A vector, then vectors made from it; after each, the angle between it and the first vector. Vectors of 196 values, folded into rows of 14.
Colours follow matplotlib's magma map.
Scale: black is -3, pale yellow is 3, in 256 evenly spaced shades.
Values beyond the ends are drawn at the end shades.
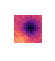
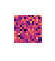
orthogonal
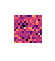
orthogonal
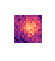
nearly opposite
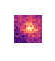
nearly opposite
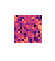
orthogonal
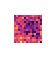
partly aligned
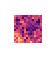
partly aligned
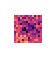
partly aligned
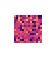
orthogonal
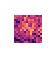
partly opposed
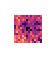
partly aligned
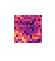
partly aligned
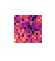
partly aligned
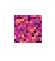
orthogonal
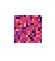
orthogonal
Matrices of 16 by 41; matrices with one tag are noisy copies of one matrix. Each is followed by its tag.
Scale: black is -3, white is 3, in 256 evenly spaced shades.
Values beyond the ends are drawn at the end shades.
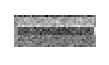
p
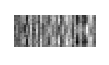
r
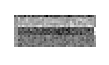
p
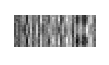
r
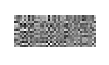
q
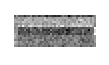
p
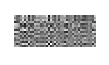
q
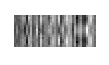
r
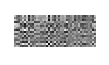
q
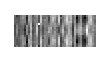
r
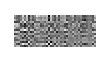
q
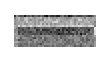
p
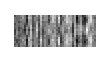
r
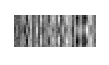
r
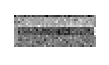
p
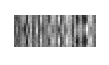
r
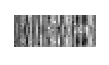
r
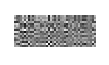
q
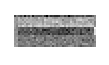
p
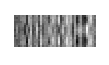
r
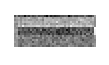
p
